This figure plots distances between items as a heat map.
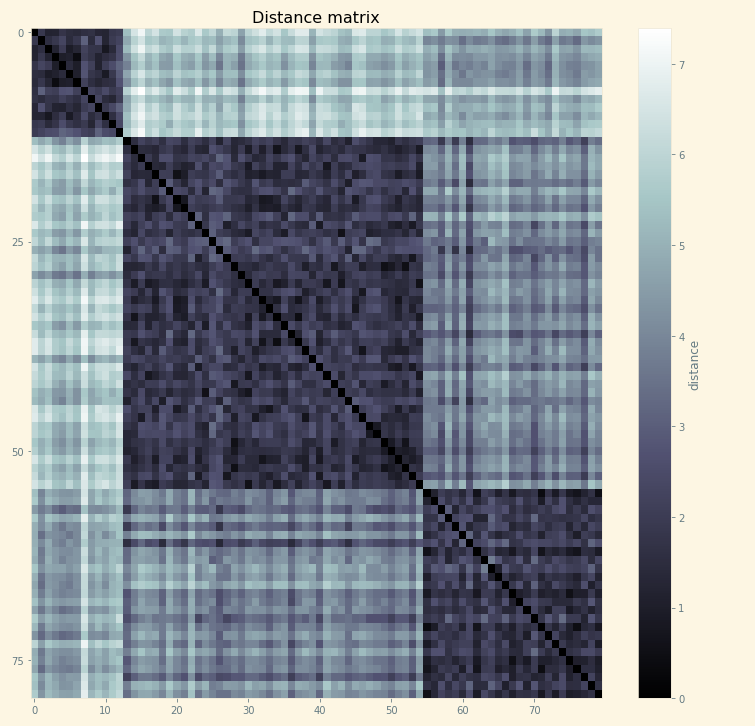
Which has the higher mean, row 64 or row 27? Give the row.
64
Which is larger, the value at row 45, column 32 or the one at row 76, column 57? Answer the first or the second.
the second
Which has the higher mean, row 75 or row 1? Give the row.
1
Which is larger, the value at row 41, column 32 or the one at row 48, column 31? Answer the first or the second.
the second
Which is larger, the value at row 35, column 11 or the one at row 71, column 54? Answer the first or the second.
the first
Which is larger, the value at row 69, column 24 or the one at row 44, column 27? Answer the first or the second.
the first
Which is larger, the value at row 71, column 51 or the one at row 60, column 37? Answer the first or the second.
the second
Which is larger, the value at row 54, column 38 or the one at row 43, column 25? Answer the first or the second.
the second
